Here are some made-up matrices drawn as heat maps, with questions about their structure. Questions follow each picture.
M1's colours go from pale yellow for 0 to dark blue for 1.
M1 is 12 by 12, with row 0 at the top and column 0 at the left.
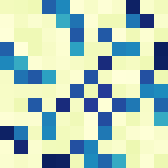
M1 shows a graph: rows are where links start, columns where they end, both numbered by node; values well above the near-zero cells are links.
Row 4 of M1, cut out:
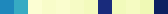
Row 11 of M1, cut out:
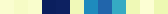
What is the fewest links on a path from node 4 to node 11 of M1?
1
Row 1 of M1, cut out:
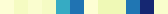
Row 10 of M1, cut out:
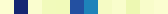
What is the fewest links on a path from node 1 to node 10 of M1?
1
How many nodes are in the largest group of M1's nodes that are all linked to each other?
3
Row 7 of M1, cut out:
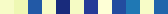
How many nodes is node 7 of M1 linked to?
6
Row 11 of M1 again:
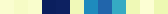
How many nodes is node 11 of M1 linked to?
5
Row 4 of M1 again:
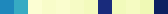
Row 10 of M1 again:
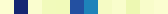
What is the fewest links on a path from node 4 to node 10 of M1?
2
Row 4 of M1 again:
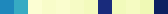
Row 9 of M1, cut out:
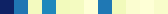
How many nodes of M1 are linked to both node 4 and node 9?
3
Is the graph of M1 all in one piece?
yes
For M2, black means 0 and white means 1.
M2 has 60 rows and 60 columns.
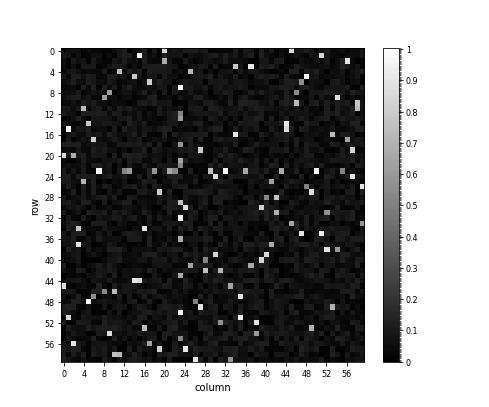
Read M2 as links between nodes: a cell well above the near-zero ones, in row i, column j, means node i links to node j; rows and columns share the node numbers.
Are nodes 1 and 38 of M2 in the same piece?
no
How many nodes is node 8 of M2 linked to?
2
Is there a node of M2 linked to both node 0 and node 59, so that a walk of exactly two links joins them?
no
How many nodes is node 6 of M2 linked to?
2
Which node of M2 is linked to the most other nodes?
node 23
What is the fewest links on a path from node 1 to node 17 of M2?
5
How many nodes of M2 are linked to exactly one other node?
12
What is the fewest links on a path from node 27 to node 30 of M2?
4
